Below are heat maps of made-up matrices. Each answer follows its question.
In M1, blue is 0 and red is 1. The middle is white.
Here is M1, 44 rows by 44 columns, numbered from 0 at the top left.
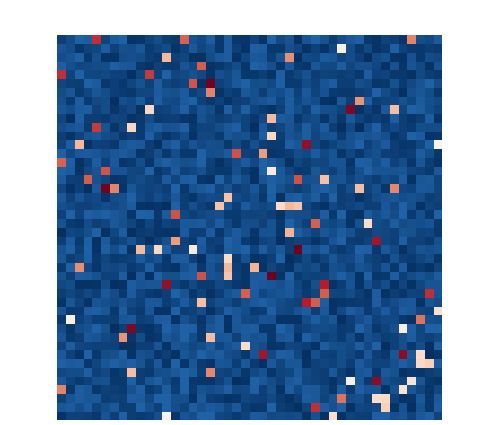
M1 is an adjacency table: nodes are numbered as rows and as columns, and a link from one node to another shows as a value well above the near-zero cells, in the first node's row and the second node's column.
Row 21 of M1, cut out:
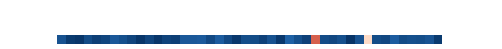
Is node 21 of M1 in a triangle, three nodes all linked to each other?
no
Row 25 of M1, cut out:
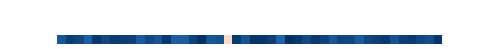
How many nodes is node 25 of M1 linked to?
1
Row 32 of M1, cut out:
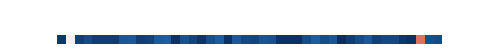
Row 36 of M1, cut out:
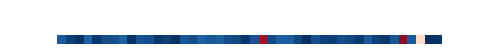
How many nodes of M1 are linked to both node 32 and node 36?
1
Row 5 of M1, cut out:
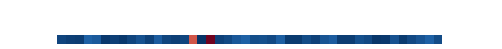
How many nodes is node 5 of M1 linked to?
2
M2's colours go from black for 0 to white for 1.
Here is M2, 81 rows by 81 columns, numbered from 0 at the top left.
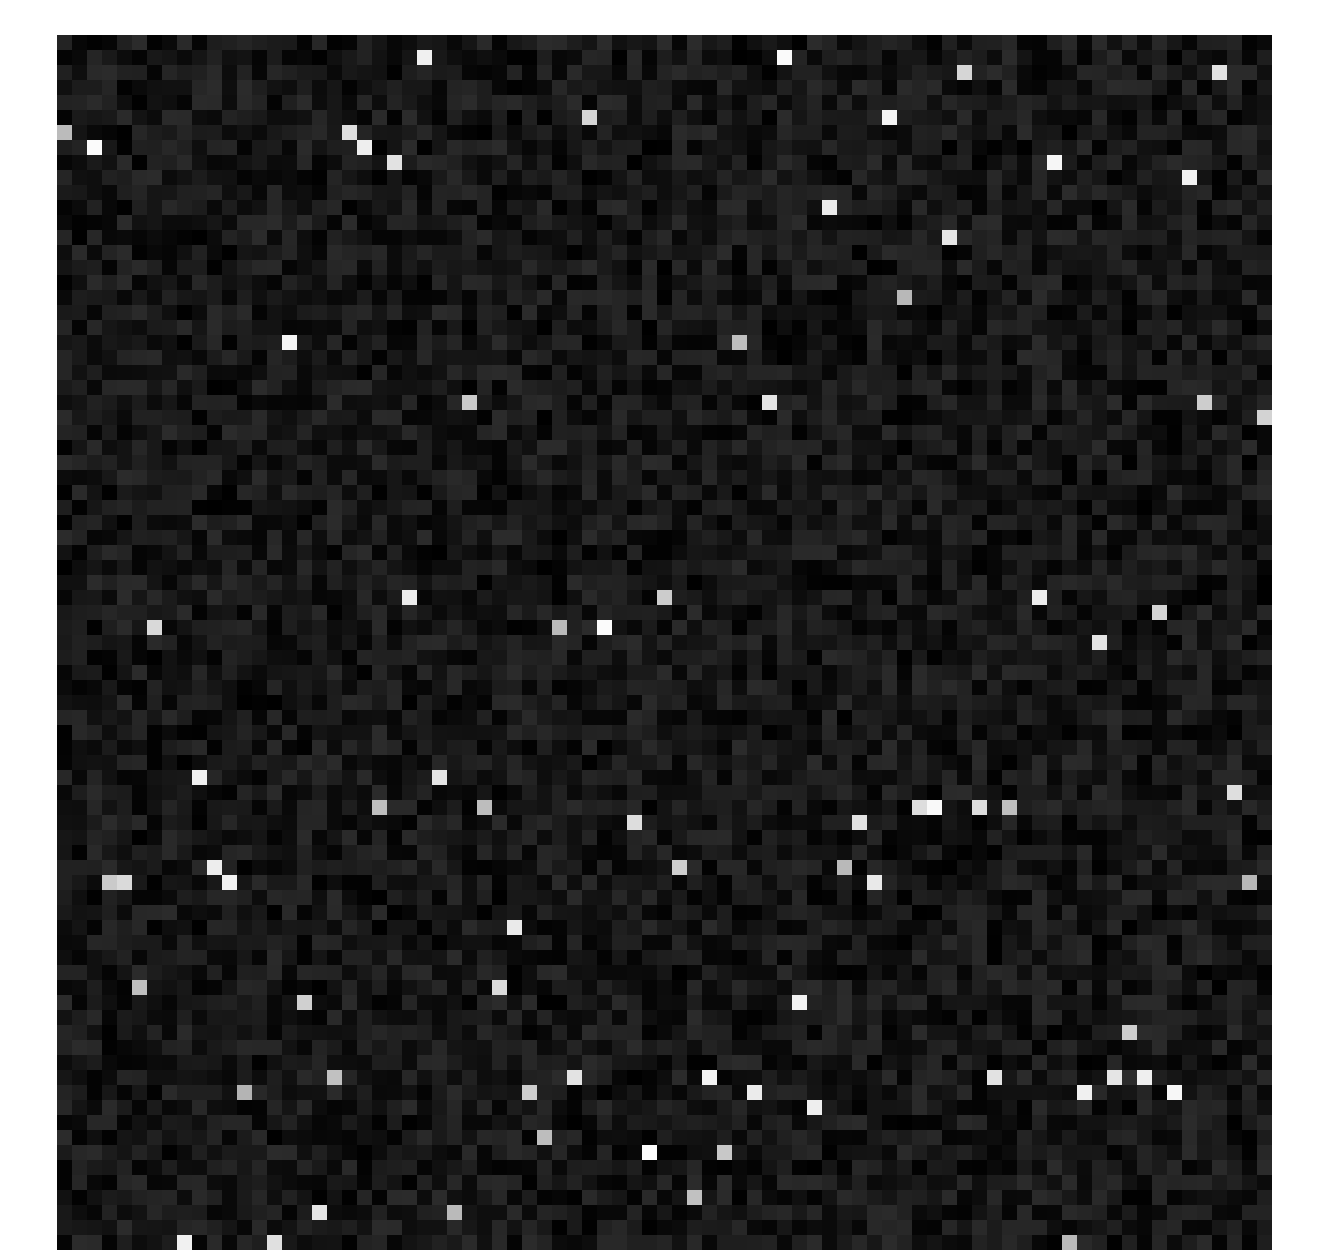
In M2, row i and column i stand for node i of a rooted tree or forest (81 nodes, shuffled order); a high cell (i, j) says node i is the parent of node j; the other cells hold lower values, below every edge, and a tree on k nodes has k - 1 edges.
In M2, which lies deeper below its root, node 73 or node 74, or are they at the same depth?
node 73
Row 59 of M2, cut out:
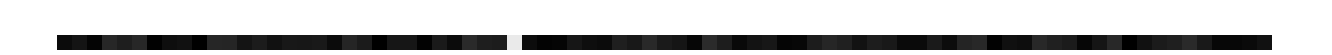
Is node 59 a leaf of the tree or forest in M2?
no
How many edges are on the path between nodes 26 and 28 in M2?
6
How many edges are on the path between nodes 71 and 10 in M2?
10
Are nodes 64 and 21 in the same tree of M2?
yes
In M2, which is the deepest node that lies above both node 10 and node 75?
49
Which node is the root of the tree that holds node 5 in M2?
64
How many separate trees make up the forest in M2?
5
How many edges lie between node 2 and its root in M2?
1
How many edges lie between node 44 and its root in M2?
5
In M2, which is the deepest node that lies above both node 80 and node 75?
49
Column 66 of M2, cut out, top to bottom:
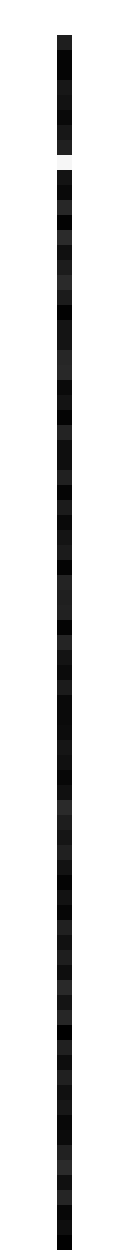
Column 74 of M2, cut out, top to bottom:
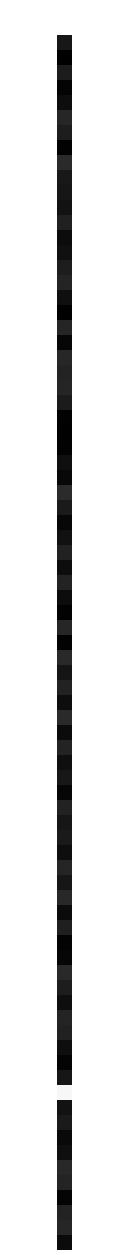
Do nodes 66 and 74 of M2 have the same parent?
no
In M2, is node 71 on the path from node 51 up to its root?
yes
